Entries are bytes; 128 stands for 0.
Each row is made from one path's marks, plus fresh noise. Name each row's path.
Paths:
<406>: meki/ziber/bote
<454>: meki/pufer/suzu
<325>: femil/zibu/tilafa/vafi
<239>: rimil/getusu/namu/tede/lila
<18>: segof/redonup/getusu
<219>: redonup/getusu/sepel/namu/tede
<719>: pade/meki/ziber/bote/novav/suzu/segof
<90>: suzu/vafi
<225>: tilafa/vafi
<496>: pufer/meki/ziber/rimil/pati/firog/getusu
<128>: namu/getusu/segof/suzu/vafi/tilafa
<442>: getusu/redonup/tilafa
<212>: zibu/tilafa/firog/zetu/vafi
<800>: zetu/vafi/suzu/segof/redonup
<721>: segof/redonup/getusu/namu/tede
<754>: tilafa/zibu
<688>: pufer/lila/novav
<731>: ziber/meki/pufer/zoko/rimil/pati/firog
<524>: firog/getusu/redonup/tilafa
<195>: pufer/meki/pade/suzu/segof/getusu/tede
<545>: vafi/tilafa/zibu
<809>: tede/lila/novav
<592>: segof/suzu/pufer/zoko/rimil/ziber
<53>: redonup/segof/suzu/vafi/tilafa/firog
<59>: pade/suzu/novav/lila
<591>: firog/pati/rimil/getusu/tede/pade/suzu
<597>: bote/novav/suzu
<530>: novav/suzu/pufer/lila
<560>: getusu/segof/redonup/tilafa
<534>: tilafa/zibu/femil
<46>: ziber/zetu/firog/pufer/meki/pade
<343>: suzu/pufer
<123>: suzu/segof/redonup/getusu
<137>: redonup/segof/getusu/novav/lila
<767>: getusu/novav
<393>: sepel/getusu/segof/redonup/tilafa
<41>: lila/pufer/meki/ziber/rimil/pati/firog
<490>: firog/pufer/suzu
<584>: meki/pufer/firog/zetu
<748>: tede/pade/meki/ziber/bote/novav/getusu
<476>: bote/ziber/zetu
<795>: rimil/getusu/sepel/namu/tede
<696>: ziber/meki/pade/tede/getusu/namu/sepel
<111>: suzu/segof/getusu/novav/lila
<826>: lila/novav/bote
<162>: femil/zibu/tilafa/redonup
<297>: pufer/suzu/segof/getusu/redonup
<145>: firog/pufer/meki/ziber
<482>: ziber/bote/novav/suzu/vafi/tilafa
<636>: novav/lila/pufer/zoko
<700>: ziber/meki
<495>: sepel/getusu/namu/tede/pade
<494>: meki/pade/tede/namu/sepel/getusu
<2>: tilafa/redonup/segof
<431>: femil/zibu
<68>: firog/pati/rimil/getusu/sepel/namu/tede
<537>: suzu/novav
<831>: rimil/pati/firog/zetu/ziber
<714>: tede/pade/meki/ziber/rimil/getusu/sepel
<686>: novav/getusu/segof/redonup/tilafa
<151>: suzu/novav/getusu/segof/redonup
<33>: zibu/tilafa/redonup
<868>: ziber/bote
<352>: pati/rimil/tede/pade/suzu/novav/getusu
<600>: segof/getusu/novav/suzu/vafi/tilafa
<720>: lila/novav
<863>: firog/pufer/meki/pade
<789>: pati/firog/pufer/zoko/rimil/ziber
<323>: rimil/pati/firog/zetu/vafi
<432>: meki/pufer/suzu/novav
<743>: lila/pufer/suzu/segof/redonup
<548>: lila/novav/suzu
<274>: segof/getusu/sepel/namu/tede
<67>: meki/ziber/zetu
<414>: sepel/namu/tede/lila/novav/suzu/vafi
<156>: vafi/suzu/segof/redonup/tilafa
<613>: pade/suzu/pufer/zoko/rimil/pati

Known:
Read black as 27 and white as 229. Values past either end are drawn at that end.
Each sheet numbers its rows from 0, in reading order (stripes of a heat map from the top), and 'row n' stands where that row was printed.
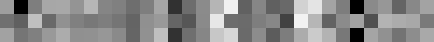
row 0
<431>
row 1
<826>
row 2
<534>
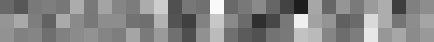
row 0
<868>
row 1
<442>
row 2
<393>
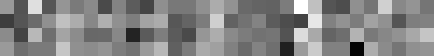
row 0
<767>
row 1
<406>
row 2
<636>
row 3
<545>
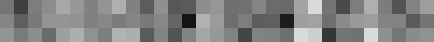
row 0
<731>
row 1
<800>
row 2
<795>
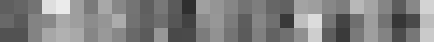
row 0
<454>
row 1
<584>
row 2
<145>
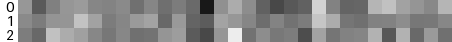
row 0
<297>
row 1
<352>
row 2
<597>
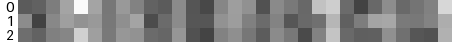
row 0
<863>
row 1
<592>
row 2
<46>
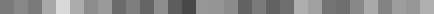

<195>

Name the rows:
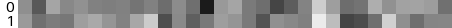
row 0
<151>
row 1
<68>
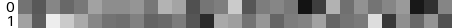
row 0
<476>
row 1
<537>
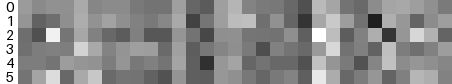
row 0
<600>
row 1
<325>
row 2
<720>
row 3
<714>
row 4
<53>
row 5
<809>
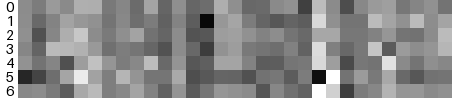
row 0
<414>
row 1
<743>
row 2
<613>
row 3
<530>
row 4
<219>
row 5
<700>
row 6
<239>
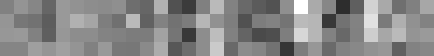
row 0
<524>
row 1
<274>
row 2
<560>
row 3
<482>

